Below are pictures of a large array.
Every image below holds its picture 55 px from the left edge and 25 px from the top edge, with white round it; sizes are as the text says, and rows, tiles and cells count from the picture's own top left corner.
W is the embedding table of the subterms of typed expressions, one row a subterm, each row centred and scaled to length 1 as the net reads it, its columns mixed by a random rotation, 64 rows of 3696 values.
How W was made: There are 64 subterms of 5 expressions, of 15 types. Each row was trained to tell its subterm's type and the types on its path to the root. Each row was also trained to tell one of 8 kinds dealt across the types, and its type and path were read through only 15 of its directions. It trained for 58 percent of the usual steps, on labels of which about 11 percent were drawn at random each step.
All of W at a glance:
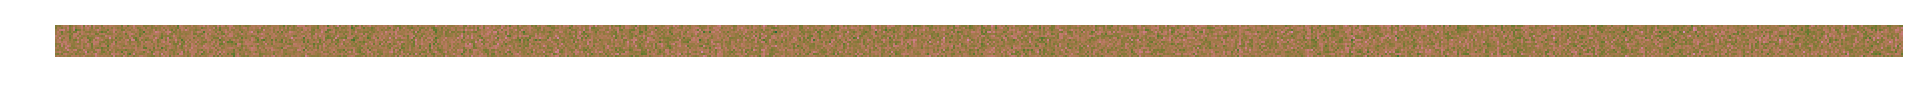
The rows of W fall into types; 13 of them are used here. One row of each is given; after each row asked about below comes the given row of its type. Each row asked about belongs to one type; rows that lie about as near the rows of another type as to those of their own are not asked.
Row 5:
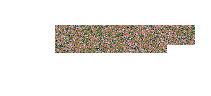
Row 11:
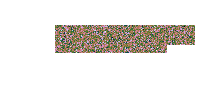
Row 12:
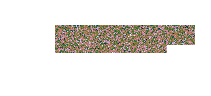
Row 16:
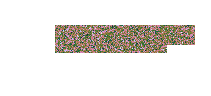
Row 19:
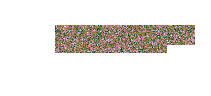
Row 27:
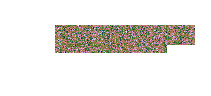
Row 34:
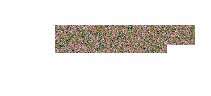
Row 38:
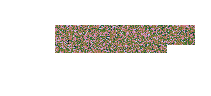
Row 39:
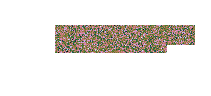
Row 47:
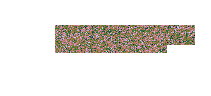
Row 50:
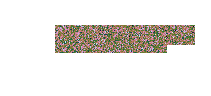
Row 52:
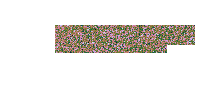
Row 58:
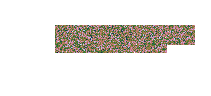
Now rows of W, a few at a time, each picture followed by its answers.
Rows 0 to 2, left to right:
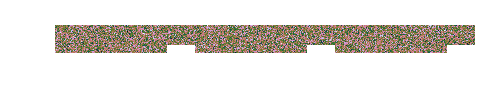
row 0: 38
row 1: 19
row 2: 16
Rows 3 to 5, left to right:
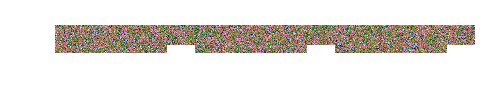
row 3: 11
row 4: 16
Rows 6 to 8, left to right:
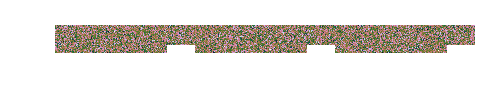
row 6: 19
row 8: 19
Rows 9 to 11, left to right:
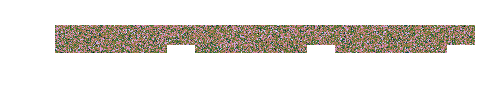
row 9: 27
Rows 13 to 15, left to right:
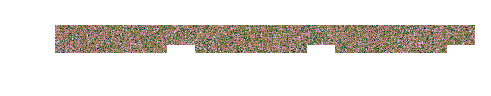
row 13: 5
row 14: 38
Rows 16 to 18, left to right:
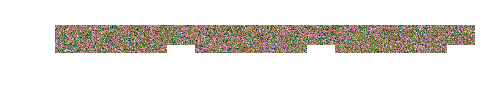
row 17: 5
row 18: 50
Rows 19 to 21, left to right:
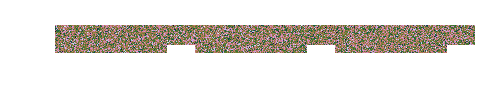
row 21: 16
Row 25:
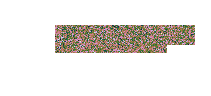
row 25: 12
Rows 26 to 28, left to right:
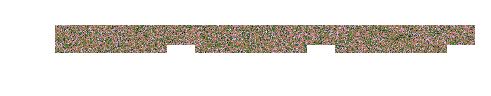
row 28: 50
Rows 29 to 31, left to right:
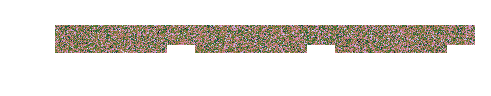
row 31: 34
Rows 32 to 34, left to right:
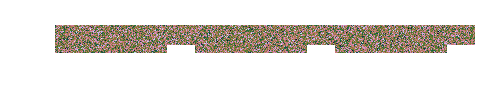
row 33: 47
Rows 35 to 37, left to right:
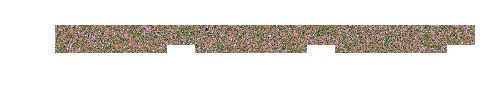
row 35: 5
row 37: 38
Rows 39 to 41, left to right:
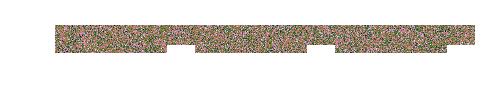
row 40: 50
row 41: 52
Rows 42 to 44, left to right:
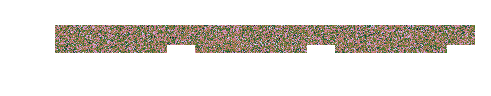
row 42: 34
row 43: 50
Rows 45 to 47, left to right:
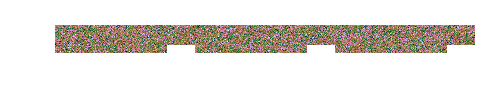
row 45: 38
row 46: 11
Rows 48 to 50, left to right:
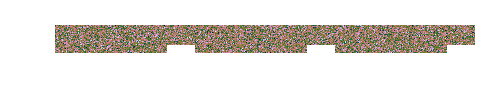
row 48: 58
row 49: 16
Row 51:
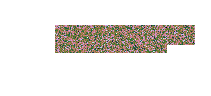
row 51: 12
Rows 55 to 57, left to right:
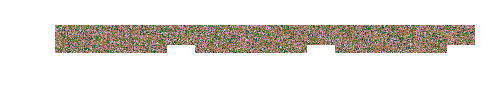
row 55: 11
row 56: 19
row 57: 5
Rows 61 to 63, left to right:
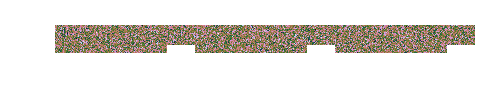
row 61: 11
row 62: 52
